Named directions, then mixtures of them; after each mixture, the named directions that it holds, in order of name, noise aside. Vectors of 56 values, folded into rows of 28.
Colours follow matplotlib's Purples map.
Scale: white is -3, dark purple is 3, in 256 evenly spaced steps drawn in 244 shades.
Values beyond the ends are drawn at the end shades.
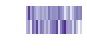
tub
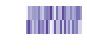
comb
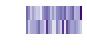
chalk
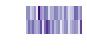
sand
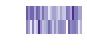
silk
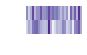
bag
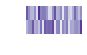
comb, sand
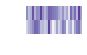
bag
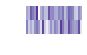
sand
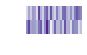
comb, sand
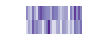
bag, sand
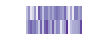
sand, silk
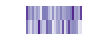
chalk, silk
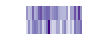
bag, sand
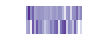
silk, tub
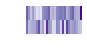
chalk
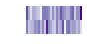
chalk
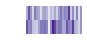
bag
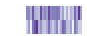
bag, tub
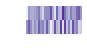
comb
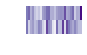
chalk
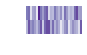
sand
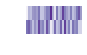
comb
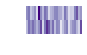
sand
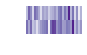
bag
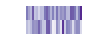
bag, chalk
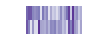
bag, silk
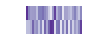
comb, sand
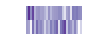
silk, tub
